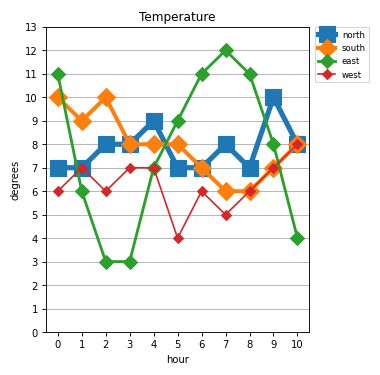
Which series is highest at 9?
north
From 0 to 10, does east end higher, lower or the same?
lower
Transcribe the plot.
Title: Temperature
x-axis: hour, ticks 0 1 2 3 4 5 6 7 8 9 10
y-axis: degrees, ticks 0 1 2 3 4 5 6 7 8 9 10 11 12 13
Legend: north, south, east, west
Values:
north: 7 7 8 8 9 7 7 8 7 10 8
south: 10 9 10 8 8 8 7 6 6 7 8
east: 11 6 3 3 7 9 11 12 11 8 4
west: 6 7 6 7 7 4 6 5 6 7 8
